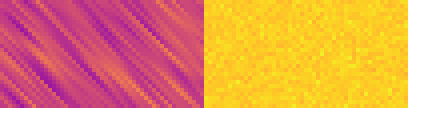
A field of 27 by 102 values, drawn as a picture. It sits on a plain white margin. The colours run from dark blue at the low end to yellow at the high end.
The table splits into one row of 2 panels. Panel 1,1: middling, slanting down to the right. Panel 1,2: very high, fine-grained, faint in contrast.
